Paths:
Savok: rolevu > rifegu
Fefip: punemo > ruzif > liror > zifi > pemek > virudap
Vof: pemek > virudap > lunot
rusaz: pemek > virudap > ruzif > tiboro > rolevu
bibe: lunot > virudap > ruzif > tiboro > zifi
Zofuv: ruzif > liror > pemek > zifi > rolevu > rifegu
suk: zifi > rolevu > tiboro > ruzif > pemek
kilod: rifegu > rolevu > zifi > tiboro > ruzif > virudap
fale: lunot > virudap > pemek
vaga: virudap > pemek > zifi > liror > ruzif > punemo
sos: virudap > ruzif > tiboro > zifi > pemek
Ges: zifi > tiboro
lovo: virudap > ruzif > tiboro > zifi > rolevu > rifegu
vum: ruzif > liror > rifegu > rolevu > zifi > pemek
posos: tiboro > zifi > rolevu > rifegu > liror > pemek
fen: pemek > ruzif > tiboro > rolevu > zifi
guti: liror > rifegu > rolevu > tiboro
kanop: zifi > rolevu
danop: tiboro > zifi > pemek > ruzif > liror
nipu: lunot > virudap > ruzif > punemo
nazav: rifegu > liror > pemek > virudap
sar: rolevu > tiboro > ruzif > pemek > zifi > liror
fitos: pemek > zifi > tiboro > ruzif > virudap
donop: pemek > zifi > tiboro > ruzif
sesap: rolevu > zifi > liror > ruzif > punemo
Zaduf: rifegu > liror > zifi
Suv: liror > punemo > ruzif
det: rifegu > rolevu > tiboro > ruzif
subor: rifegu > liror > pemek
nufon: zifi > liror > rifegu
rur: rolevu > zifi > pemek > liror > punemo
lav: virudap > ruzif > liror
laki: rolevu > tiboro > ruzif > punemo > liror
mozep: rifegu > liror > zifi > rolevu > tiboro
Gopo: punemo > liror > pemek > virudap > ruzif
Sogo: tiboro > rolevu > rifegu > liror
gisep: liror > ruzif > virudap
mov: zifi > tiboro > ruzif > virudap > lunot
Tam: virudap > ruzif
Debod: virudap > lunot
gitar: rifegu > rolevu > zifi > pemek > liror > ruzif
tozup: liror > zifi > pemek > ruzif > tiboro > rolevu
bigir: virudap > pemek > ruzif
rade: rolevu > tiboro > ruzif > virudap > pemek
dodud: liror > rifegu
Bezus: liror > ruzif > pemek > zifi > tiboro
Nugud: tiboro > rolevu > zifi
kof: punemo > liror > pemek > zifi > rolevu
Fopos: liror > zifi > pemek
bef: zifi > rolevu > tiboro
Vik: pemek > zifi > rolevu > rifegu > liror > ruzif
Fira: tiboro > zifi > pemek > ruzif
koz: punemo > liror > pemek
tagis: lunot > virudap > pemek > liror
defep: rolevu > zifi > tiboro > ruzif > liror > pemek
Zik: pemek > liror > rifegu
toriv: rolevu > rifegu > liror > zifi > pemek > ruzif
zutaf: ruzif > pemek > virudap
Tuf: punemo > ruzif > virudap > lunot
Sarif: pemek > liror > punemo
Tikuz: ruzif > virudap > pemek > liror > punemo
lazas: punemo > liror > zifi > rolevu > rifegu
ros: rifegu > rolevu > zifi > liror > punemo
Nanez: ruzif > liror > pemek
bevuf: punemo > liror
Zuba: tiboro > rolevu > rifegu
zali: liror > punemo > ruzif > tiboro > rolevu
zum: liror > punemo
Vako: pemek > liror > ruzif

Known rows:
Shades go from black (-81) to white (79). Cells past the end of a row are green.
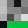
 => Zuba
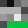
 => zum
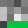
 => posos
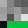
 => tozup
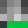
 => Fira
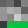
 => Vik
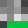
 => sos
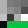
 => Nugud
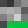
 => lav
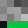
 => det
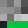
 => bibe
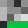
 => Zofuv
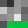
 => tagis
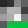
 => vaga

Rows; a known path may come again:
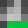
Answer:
bigir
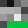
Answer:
zum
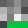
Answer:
Fopos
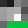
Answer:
Tikuz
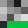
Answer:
lazas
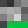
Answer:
lav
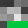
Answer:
sesap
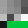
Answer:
fen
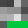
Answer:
Fefip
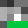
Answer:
rur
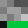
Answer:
det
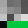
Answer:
Ges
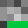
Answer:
Vik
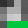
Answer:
Gopo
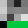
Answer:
guti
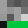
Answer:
zali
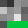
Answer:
tagis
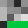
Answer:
Zofuv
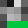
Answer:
Tuf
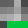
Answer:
rade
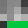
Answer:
suk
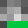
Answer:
toriv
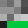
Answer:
bibe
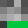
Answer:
fitos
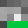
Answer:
danop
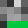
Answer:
mov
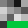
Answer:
nufon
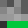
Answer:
kilod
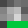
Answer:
Vako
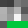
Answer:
koz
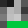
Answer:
nipu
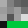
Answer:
tozup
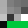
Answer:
Nugud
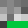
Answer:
vum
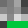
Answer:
sos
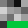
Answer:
dodud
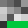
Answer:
Zaduf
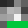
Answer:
vaga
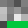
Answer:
posos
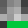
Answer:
Fira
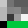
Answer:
bef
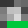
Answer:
Suv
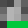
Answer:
Tam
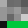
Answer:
rusaz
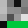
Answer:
Zuba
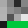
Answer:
lovo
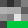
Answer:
laki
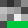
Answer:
ros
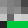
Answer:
Bezus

